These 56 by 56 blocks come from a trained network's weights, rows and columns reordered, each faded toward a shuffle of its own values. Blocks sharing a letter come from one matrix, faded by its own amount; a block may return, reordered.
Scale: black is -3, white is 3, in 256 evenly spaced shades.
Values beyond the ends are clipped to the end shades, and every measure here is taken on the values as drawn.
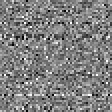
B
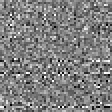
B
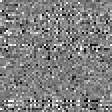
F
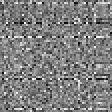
B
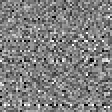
B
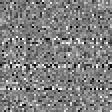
F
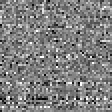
F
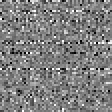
F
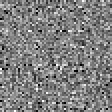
B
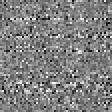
F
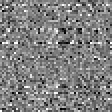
F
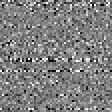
F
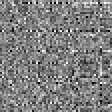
B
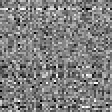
B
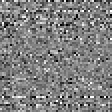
F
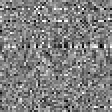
B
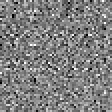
B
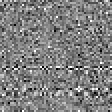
B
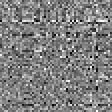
B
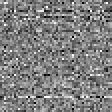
B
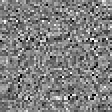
B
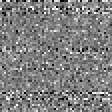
F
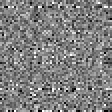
B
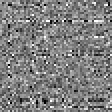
B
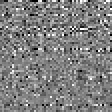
F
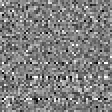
B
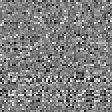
F
